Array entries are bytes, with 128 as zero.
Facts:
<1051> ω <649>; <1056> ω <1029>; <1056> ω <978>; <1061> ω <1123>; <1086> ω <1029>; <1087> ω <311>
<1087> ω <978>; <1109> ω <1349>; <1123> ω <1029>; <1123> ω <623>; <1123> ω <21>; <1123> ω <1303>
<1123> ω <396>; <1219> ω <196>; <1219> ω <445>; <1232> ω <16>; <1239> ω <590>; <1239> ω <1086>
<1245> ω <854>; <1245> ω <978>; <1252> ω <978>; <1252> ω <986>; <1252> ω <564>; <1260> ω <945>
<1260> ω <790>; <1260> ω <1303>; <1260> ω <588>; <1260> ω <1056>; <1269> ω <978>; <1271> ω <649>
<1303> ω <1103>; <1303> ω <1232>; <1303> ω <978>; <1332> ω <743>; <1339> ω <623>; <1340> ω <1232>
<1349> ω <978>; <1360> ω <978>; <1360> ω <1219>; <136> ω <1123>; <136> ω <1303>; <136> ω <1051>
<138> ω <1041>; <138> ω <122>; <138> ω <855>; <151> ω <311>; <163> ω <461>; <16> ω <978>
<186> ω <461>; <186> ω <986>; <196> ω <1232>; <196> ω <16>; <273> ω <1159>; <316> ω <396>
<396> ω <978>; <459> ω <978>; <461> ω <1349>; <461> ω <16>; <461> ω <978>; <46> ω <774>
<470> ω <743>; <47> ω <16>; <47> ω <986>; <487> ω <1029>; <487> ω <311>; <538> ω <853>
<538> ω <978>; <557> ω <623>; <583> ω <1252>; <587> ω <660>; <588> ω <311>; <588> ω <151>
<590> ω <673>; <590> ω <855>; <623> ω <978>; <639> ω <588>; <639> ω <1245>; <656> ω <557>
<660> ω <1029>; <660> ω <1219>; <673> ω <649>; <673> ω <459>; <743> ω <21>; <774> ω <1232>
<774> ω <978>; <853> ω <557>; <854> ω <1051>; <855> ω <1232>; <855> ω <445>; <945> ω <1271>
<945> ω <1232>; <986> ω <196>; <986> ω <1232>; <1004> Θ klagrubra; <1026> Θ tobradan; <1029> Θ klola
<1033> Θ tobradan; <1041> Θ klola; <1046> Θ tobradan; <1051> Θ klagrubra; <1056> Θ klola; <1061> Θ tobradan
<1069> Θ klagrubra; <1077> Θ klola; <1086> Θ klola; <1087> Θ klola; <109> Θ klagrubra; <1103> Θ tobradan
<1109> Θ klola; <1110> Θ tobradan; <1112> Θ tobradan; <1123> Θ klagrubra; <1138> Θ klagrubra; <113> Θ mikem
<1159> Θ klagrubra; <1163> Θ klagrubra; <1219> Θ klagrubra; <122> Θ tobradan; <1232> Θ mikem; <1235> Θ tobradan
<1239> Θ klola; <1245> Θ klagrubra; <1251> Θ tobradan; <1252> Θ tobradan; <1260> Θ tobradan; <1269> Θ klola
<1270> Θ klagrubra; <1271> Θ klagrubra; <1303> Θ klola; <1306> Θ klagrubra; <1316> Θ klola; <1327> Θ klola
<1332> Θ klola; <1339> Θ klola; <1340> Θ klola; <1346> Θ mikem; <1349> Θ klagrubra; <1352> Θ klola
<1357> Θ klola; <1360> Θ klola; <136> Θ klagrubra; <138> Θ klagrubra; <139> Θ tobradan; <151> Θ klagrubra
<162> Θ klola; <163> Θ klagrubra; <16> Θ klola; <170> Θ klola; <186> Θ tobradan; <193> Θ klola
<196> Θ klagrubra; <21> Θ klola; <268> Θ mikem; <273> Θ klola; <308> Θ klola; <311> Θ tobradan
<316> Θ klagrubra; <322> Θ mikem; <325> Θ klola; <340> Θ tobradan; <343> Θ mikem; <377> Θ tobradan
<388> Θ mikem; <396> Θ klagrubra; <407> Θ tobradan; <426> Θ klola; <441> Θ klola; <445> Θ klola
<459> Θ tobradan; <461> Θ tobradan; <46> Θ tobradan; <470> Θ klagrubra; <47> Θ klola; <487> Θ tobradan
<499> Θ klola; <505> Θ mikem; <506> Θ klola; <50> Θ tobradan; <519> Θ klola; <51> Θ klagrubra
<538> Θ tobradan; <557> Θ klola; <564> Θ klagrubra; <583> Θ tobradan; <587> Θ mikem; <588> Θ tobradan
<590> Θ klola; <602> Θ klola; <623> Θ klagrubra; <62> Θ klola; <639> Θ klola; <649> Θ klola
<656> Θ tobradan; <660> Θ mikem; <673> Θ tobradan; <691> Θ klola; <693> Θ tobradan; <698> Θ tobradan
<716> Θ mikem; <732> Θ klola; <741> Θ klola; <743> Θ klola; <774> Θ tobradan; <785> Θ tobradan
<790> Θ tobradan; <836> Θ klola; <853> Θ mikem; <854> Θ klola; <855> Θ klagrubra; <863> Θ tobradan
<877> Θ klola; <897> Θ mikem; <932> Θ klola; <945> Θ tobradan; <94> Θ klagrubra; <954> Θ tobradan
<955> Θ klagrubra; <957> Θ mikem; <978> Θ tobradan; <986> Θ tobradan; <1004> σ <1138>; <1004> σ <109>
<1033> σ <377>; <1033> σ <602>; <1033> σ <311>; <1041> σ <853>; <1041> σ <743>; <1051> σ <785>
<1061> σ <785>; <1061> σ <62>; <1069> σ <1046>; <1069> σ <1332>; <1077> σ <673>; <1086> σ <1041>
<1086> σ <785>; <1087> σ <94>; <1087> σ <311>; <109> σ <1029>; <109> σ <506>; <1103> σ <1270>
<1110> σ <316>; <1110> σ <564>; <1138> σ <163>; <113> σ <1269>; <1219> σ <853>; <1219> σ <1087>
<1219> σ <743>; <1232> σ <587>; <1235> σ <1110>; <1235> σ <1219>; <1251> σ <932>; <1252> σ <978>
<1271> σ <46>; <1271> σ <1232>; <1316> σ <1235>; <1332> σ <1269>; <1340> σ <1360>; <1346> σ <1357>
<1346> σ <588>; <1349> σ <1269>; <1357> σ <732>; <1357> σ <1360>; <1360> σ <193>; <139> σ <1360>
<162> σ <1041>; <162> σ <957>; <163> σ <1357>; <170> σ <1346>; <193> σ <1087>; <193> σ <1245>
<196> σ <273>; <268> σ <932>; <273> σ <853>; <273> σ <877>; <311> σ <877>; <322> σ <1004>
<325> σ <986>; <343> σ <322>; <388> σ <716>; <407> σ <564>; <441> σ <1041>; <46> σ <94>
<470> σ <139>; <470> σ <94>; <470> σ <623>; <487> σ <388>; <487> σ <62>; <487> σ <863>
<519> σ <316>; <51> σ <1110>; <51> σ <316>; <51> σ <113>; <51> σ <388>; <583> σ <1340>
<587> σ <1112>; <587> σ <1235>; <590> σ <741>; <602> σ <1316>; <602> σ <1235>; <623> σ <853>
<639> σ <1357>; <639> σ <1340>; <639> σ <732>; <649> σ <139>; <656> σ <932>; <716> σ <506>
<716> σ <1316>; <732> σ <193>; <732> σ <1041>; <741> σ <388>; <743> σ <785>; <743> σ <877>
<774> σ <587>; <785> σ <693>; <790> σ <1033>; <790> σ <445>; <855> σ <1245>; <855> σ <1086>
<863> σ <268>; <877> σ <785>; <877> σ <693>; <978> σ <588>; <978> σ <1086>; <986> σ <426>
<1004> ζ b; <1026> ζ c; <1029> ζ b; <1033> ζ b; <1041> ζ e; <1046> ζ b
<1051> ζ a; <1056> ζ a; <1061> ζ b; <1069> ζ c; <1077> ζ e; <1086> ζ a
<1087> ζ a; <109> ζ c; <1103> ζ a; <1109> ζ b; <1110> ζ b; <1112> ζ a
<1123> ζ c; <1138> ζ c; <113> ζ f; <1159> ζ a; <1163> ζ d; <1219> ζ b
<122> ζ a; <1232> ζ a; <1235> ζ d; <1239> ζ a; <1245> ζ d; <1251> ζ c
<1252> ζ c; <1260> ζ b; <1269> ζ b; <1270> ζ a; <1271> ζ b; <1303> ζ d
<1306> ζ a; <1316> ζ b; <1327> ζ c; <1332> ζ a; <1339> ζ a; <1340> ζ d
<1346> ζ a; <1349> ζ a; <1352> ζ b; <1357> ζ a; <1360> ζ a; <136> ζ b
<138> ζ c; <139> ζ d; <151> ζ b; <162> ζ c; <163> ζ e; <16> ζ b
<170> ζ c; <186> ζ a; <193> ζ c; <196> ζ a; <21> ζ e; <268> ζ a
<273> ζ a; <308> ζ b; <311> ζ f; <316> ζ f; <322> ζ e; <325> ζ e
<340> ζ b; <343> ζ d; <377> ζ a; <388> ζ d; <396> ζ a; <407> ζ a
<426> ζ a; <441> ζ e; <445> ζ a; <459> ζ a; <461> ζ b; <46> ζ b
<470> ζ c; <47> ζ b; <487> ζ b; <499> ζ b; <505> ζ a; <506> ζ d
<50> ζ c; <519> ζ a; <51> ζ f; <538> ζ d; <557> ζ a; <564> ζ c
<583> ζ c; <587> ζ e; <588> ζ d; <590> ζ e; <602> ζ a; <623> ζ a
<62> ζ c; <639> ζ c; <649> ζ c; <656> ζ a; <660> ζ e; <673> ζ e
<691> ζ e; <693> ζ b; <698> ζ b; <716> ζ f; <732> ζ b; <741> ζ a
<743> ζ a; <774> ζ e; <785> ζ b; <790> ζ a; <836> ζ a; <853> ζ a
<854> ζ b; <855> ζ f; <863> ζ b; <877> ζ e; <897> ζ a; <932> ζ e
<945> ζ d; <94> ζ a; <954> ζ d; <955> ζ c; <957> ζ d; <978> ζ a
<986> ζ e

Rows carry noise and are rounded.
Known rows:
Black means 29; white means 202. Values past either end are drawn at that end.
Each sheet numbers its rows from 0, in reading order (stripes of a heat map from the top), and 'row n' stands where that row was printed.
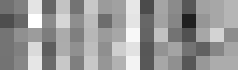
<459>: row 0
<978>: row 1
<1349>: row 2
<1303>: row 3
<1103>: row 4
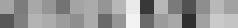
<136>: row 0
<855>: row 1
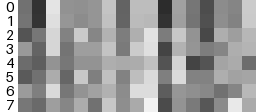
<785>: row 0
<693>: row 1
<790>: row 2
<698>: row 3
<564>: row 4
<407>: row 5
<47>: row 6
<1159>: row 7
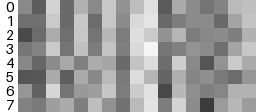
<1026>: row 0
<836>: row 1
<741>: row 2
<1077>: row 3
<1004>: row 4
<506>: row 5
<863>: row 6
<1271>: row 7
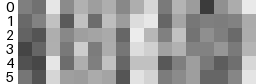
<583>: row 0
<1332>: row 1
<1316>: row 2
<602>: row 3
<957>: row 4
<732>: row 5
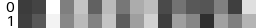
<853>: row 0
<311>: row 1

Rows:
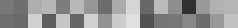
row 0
<1219>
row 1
<426>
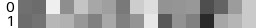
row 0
<649>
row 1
<163>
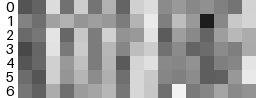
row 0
<322>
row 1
<470>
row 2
<122>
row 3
<445>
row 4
<441>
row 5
<193>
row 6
<1110>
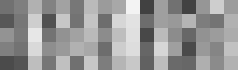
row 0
<396>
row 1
<113>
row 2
<461>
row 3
<1061>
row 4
<1112>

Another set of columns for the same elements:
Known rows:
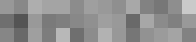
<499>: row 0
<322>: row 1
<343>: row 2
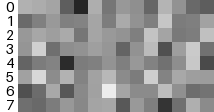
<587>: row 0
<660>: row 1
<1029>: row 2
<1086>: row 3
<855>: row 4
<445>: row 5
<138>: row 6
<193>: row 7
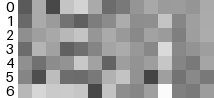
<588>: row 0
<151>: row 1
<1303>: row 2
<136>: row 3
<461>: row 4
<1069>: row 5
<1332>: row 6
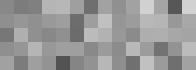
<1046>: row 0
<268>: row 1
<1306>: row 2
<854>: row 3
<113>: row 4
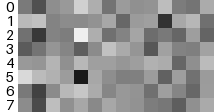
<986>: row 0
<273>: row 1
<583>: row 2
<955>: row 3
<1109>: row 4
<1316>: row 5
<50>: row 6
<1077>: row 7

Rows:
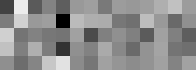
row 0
<1245>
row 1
<564>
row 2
<1033>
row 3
<716>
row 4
<954>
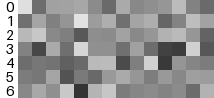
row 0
<407>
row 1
<1340>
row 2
<1232>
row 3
<639>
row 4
<1041>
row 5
<1004>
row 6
<62>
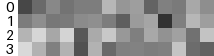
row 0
<1138>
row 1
<732>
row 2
<506>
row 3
<1235>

